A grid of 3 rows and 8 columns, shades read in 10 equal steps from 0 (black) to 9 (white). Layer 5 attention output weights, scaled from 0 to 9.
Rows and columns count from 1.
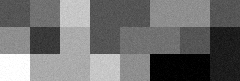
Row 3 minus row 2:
4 4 0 4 1 -4 -3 0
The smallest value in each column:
3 2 6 3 3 0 0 1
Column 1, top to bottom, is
3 5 9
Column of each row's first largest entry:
3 3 1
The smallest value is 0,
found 2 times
